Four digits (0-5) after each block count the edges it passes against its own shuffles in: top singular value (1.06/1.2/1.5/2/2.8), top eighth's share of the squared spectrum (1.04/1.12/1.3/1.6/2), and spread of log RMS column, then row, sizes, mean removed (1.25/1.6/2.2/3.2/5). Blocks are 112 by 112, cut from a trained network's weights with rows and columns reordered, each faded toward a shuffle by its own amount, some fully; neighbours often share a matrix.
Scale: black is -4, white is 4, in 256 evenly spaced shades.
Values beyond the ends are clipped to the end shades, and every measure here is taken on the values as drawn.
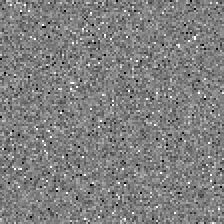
0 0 0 0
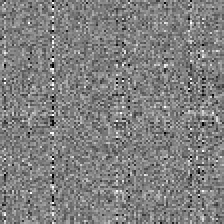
4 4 3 2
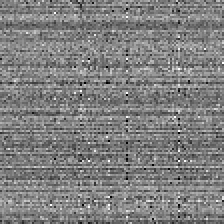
5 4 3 2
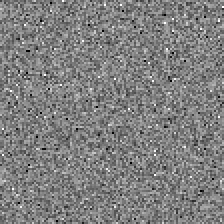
0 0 0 0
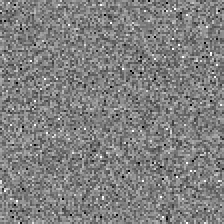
0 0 0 0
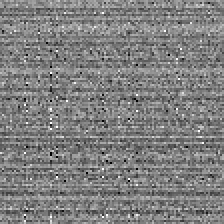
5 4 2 2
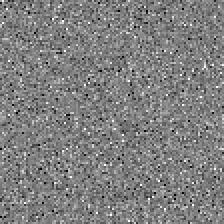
0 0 0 0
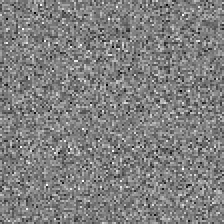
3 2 0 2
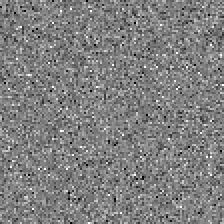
0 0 0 0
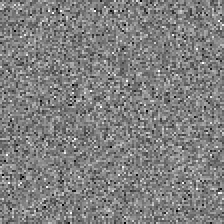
2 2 0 1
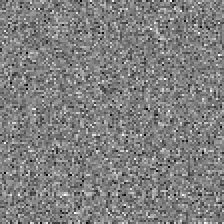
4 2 0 2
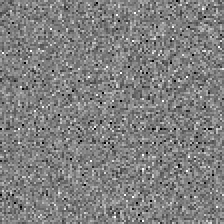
2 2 1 1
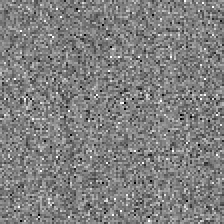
2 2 0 2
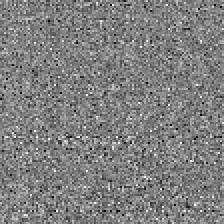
2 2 0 2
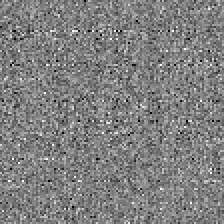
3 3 1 3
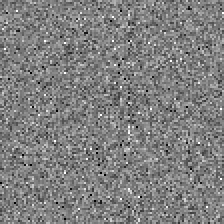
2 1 1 0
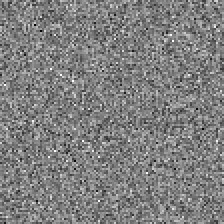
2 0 0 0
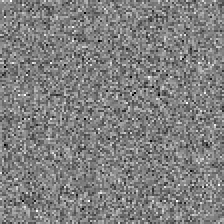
2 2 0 1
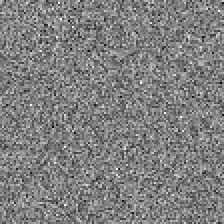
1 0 0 0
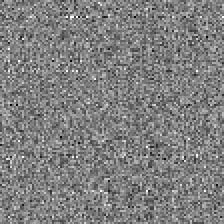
3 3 1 2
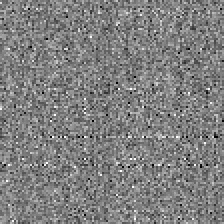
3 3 1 2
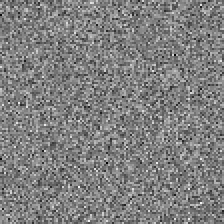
2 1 0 0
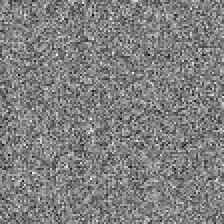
3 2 0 1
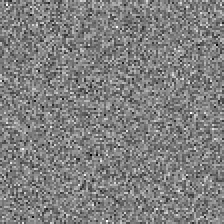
2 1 0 0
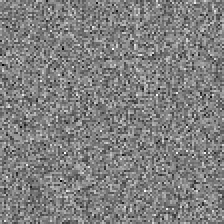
2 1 0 0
